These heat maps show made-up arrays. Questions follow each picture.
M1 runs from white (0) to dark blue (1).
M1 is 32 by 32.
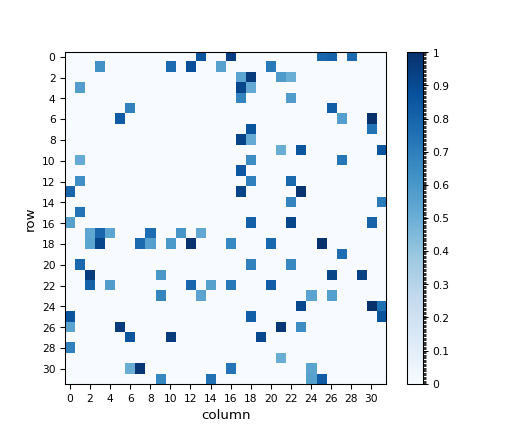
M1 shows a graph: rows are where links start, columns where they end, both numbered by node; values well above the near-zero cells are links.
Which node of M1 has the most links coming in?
node 18
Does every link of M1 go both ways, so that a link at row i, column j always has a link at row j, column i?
yes
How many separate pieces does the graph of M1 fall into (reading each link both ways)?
1
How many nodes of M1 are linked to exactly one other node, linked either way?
5
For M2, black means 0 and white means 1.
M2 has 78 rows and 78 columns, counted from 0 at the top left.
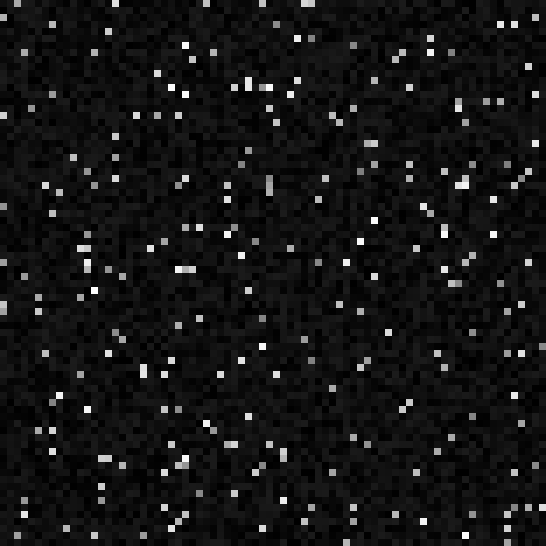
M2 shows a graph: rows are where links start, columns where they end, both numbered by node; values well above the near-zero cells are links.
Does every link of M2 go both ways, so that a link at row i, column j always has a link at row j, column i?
yes
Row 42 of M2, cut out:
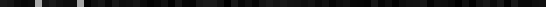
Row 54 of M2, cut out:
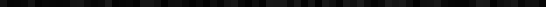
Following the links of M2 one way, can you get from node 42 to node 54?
no
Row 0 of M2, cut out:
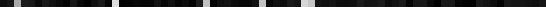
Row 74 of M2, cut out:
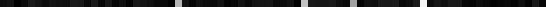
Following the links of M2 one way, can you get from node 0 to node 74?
yes
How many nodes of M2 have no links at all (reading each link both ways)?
4
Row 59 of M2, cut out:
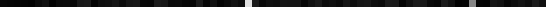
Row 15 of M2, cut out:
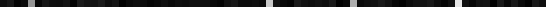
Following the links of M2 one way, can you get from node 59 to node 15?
yes
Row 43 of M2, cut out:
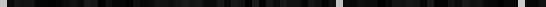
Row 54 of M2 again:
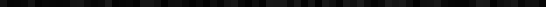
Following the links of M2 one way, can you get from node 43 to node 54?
no
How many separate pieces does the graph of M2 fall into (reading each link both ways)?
5
